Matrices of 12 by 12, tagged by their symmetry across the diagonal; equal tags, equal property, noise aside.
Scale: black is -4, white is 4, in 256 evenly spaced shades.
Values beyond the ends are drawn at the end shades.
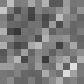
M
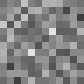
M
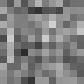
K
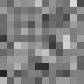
K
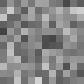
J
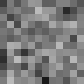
J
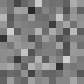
K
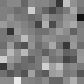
K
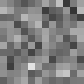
J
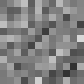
M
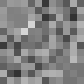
M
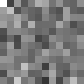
J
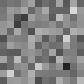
M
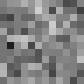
J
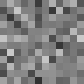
K
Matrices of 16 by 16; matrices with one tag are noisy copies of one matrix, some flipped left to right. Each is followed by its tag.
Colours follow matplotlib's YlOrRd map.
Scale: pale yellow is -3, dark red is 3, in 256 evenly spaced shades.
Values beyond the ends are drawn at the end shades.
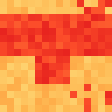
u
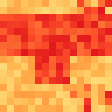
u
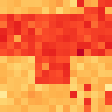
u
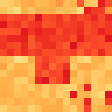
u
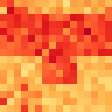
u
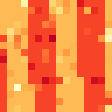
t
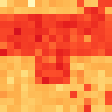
u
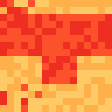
u
